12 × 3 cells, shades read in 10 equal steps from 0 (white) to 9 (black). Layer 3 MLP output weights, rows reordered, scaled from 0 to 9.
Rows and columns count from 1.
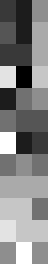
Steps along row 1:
up down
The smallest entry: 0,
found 2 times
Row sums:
19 17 17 12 17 17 15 14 9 9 5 8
